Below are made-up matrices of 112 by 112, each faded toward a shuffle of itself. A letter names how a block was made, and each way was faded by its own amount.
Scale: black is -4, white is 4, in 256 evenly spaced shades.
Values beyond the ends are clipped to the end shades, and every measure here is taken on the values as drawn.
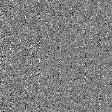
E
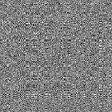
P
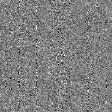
E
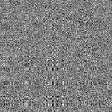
P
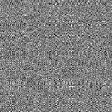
P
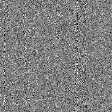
E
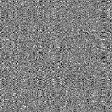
P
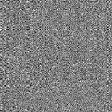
P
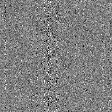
E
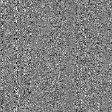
E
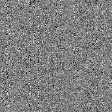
E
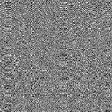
P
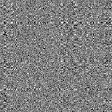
P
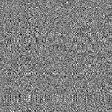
P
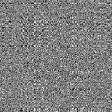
P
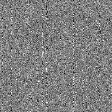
E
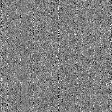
E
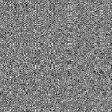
P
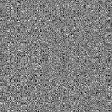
P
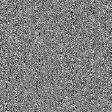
E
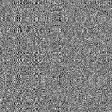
P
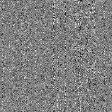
E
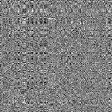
P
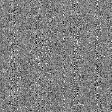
E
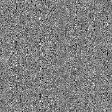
E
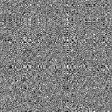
P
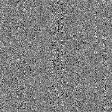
E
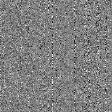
E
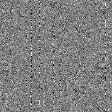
E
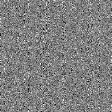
E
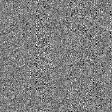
E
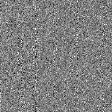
E
